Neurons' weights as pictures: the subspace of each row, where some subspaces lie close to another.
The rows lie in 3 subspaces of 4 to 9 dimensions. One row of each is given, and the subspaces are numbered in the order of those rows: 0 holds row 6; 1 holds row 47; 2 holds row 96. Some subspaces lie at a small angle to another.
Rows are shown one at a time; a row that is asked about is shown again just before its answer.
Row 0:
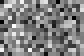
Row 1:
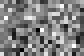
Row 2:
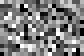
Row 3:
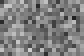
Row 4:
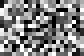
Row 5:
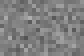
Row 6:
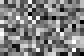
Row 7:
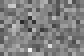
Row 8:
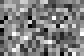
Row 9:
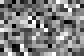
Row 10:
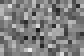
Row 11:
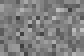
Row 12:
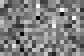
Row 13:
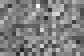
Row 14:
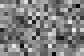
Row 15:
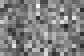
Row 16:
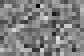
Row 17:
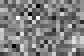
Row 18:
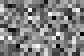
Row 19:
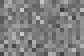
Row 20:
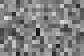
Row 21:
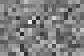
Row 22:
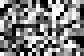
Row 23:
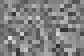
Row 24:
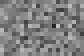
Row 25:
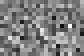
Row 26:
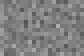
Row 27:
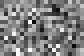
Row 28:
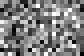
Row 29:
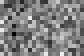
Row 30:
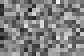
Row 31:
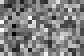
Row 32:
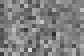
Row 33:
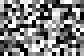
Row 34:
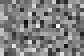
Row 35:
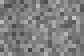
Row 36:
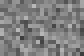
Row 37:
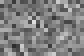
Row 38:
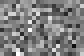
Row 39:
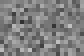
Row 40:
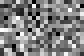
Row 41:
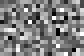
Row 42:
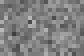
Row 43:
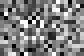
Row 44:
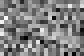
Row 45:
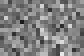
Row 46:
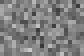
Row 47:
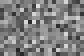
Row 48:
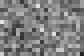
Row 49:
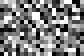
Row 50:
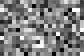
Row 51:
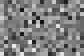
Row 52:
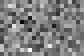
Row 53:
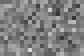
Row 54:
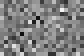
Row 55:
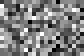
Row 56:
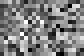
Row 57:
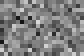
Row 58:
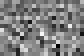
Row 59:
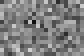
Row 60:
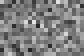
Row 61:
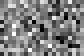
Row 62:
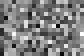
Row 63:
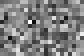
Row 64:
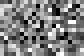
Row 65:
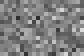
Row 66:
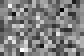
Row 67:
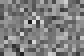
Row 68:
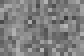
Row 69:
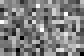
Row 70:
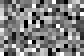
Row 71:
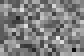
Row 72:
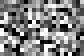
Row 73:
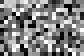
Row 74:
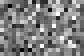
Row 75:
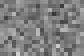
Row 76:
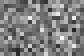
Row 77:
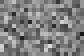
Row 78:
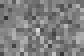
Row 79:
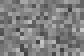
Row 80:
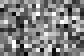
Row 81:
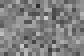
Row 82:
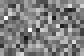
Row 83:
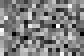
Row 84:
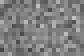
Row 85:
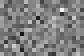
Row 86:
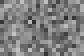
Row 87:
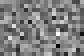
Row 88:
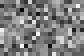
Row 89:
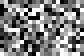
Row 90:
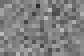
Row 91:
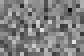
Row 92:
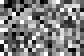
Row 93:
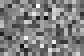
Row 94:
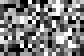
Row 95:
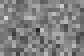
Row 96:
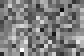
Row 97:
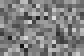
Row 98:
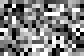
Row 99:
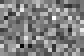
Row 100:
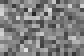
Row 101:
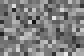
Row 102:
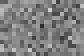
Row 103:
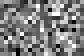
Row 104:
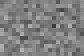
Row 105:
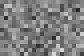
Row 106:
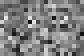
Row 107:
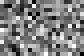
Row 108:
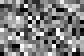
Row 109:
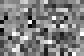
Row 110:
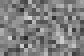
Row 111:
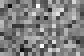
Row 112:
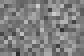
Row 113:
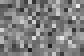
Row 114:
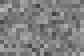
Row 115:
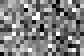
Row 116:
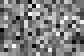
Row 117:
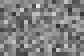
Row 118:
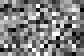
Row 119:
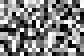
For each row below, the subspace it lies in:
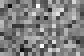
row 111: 2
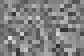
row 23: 2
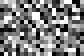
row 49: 0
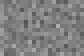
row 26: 1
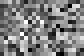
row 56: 2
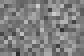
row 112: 2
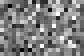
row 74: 2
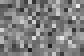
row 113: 2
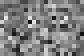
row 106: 1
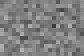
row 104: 1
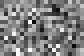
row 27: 0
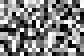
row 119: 0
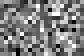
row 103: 2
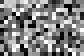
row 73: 1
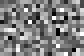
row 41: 0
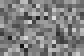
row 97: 2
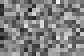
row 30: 0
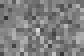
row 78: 2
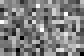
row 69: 0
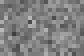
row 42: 1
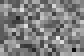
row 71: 0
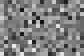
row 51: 1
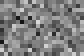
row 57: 0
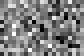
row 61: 0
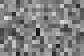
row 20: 2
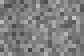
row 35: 1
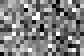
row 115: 0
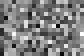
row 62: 1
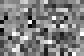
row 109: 1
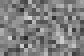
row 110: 2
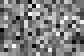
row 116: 0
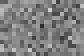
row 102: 0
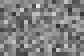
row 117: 1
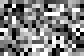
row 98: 0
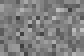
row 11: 0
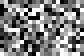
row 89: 0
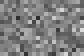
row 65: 0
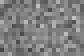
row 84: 1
